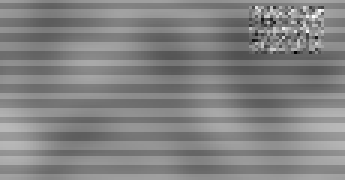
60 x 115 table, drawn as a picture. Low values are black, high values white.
Horizontal stripes repeat 11 times down the table. The top right is the roughest part. An odd patch, rougher than its surroundings, sits in the top right. On average the colour sits 50% of the way up the scale.
